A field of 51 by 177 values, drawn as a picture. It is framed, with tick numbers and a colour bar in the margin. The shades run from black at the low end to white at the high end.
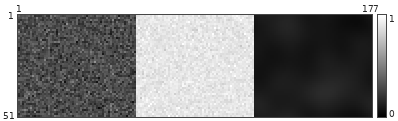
It is made of 1 by 3 panels. Panel 1,1: low, fine-grained. Panel 1,2: very high, fine-grained, faint in contrast. Panel 1,3: very low, smooth, faint in contrast.
